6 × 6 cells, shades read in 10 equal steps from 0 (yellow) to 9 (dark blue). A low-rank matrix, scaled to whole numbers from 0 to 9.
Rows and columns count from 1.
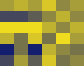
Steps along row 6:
down up down up down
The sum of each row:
16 30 8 16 34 26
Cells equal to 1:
3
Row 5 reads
9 5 9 2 4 5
